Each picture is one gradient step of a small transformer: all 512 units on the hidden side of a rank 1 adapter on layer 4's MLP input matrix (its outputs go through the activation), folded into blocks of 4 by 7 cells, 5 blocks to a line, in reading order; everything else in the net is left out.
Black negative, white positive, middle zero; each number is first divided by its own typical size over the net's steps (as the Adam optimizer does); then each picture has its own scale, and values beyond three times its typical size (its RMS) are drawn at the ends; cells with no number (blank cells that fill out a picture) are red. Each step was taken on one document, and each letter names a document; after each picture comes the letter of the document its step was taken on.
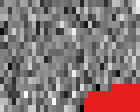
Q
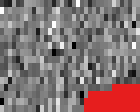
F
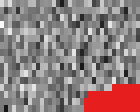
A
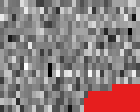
Q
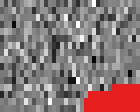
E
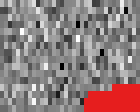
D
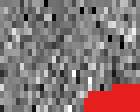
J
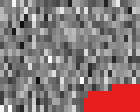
Q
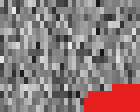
E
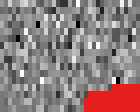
D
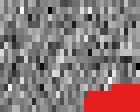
A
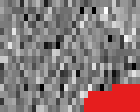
J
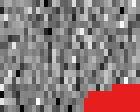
F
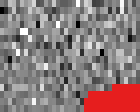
D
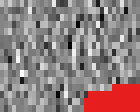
D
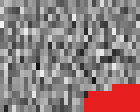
A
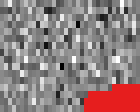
D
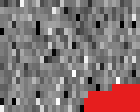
F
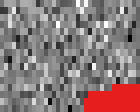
D
